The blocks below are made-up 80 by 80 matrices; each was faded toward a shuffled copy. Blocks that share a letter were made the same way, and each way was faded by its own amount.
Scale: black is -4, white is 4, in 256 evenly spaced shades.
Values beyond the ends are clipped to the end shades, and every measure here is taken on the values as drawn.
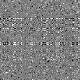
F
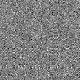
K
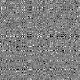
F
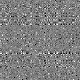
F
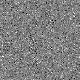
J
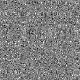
K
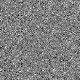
K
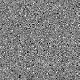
K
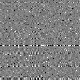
F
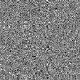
K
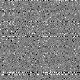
F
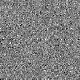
K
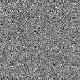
K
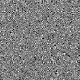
K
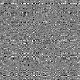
F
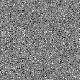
J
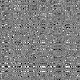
F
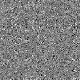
K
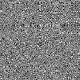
K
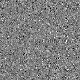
J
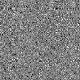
K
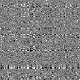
F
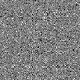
K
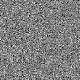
K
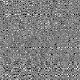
F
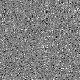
J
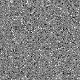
J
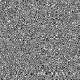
K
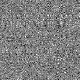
K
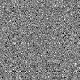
K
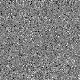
J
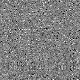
J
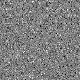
J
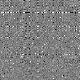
F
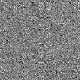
K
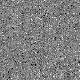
J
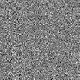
K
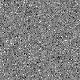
J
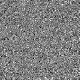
K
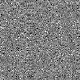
K
